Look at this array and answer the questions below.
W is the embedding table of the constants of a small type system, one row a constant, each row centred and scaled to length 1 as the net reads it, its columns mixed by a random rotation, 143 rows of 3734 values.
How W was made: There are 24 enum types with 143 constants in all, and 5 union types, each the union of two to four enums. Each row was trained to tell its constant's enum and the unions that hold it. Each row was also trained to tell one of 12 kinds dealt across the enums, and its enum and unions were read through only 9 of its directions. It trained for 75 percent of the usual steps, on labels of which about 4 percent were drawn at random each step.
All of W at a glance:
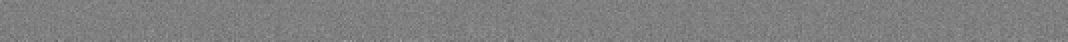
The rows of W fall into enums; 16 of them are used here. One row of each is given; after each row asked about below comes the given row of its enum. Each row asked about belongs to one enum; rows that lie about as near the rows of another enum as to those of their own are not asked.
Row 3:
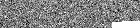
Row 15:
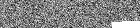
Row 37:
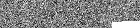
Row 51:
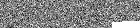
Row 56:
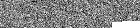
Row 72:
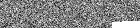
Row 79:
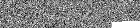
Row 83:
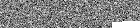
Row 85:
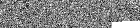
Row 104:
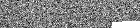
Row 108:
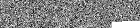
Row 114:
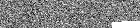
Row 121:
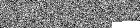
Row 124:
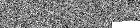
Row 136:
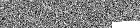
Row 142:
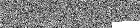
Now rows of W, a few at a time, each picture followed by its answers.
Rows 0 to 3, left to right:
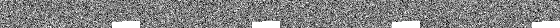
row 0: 15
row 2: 108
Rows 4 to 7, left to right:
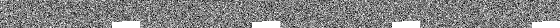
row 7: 83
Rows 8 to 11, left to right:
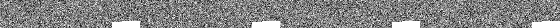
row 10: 83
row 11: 121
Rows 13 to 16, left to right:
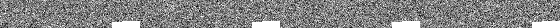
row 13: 72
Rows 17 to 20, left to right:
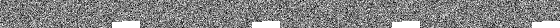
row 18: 121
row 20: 121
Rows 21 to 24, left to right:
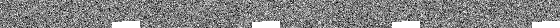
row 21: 3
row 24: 142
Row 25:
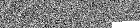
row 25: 51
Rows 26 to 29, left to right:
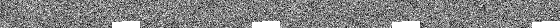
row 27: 121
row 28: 136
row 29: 72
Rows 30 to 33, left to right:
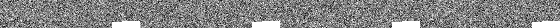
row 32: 79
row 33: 3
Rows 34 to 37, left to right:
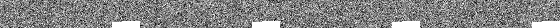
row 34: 108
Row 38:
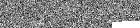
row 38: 51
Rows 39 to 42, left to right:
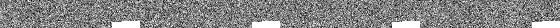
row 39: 142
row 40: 142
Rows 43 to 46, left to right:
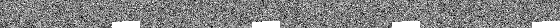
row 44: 108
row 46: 108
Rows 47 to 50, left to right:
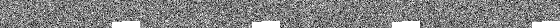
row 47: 72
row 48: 142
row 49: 37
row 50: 3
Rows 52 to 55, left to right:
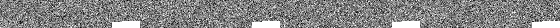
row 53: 121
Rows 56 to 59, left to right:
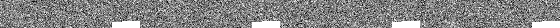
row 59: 51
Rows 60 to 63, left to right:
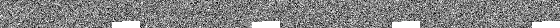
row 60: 121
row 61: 37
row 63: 104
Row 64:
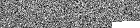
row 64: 104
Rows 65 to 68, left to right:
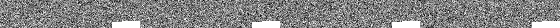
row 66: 83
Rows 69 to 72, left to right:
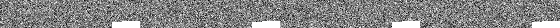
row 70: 56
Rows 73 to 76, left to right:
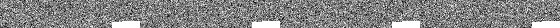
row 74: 114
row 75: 136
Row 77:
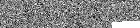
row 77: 114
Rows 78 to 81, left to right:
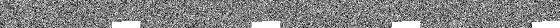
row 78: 37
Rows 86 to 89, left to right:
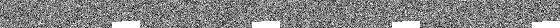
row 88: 108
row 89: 3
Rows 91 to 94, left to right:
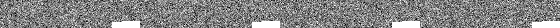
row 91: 104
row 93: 51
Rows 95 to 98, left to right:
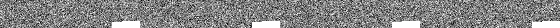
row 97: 114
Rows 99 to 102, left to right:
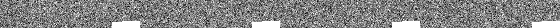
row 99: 104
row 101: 79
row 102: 142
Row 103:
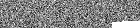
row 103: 3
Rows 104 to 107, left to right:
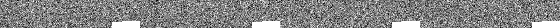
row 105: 104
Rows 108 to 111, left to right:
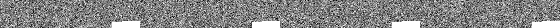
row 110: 72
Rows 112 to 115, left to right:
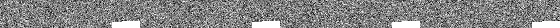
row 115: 83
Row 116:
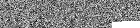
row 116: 108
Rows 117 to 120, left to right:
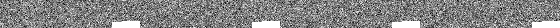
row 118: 3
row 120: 51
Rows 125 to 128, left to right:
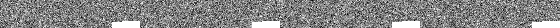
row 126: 37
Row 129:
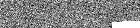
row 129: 15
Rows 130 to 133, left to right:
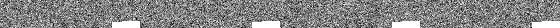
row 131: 72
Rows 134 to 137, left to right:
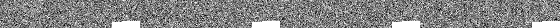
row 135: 51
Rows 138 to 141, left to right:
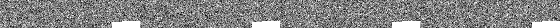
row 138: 142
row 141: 79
